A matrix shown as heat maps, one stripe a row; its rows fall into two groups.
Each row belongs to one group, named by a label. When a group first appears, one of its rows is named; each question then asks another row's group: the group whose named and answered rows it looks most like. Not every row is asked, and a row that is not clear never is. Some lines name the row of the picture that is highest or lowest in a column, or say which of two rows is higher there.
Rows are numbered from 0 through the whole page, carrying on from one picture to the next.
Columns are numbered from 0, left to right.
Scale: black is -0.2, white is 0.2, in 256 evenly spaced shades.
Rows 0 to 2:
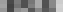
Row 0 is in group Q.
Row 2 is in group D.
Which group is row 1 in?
Q
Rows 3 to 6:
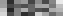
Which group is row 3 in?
D
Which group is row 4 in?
Q
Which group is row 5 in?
D
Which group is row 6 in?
Q
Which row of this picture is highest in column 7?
5
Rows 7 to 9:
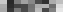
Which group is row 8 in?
Q
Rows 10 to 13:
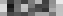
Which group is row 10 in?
Q
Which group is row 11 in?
D
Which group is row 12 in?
D
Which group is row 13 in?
Q
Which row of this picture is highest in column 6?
13
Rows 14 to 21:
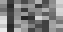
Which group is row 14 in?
Q
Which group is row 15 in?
D
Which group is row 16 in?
Q
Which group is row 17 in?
D
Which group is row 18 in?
Q
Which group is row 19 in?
D
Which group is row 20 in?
D
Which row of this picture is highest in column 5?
18
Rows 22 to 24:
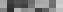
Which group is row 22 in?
Q
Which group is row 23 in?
Q
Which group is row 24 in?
D
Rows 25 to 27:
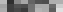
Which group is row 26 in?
Q
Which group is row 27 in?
Q
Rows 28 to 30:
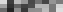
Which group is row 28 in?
D
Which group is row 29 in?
Q
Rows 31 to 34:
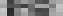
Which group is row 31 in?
D
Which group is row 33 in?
D
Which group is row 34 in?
D
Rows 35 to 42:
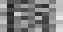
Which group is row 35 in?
Q
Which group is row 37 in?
Q
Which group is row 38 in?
D
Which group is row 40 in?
D
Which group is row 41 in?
D
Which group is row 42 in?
Q
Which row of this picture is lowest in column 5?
38
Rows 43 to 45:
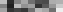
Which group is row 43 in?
D
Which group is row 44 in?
D
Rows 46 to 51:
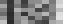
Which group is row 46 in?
Q
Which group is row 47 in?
Q
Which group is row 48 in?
D
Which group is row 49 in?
Q
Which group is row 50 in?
D
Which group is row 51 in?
D
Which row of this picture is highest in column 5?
47
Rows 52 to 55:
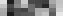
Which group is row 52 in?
D
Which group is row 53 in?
D
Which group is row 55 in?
Q
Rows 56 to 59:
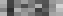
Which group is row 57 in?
Q
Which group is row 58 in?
D
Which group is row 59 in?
D
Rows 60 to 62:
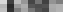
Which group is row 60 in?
D
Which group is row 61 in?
D
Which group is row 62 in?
D
